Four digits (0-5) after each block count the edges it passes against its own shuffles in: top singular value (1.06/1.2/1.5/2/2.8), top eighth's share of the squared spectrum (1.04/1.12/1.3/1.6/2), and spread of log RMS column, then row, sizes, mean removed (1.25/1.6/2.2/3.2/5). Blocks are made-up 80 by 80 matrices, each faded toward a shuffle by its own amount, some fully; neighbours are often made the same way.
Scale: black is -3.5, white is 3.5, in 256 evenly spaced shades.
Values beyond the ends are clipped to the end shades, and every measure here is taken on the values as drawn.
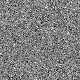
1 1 0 0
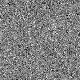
2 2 0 0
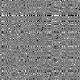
5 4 3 3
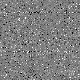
3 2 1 1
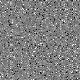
4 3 1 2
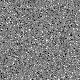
0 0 0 0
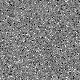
0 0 0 0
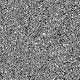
2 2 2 0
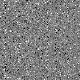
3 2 2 0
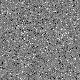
0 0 0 0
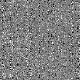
3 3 3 0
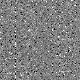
2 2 2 0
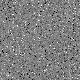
1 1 1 0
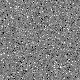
0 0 0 0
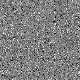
2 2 2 0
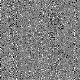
3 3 3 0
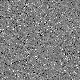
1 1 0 0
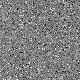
0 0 0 0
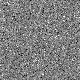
0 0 0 0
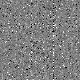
2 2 2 1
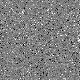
3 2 0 1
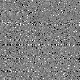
4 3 1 2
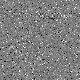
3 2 0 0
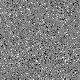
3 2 0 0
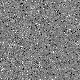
2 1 0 0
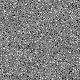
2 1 0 0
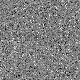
2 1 0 0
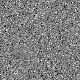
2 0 0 0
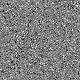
2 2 0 0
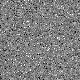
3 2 0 0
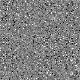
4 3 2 1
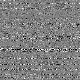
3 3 0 4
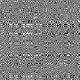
5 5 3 3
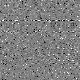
4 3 1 2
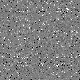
3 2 1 1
